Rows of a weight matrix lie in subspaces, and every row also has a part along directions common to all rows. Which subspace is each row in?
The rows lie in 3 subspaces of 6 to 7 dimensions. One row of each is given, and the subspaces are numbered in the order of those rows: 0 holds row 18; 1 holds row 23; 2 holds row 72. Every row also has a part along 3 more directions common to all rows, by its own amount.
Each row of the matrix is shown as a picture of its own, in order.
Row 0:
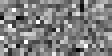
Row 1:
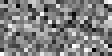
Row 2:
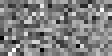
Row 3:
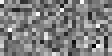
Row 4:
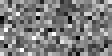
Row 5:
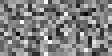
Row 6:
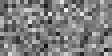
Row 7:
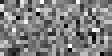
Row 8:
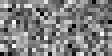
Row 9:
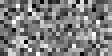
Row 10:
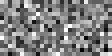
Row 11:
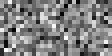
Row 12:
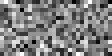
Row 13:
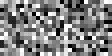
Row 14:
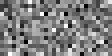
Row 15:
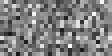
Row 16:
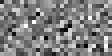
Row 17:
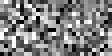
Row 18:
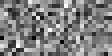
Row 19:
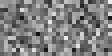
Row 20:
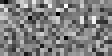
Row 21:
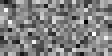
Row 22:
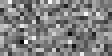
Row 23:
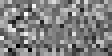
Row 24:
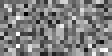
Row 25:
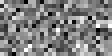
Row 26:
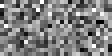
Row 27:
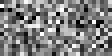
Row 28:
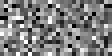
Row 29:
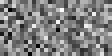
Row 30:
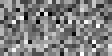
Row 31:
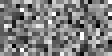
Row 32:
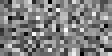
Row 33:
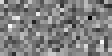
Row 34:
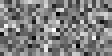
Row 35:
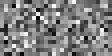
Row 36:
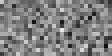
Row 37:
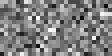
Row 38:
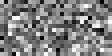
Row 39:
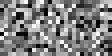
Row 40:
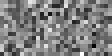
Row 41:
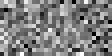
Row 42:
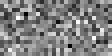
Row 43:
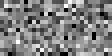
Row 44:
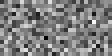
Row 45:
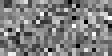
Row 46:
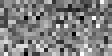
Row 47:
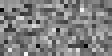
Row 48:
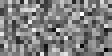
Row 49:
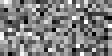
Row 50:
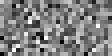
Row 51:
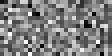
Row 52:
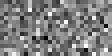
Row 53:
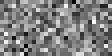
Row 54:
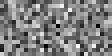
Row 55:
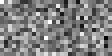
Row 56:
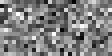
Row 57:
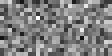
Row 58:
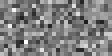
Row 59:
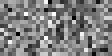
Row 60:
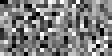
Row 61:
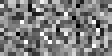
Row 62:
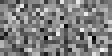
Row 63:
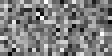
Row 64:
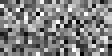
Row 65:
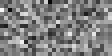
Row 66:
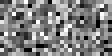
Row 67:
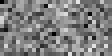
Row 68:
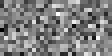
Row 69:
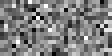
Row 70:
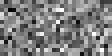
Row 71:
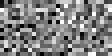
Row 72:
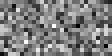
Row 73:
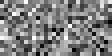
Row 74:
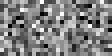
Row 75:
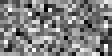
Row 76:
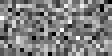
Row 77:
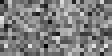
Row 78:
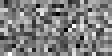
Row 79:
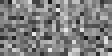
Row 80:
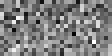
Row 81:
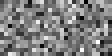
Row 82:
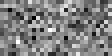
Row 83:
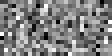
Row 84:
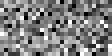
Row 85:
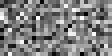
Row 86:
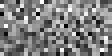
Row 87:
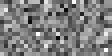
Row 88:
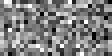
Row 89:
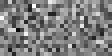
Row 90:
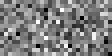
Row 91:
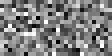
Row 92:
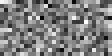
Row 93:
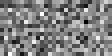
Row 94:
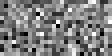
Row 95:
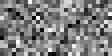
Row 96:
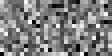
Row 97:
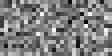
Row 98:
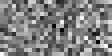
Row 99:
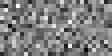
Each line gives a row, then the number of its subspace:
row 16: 2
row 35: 0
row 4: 0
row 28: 2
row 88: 0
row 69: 0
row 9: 1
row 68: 0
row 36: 2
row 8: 0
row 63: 0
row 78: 0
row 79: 2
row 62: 1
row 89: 1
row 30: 1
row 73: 2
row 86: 1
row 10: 2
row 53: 0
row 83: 2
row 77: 0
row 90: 2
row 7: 1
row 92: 0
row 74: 2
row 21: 0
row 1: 2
